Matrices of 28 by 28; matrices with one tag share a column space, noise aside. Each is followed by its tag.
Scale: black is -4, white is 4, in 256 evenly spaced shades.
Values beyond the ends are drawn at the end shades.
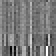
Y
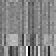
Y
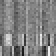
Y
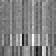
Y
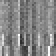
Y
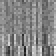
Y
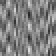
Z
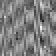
Z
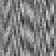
Z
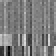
Y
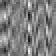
Z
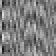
Z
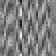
Z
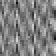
Z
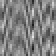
Z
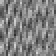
Z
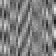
Z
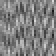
Z
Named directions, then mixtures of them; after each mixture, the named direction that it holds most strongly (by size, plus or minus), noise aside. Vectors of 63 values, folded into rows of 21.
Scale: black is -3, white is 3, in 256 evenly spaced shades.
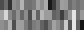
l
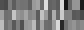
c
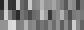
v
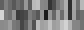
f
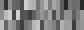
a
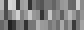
v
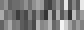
f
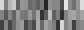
c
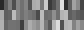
c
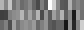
l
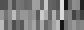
c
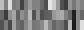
l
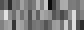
l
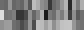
f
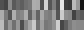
c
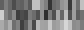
f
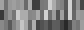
f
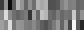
l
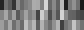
c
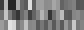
v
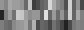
f
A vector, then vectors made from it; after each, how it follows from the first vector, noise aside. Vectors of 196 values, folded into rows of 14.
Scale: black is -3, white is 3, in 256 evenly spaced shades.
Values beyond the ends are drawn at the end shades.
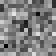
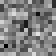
copied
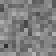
shrunk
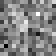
sign-scrambled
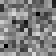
copied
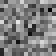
reversed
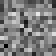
sign-scrambled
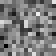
sign-scrambled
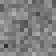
shrunk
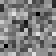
copied
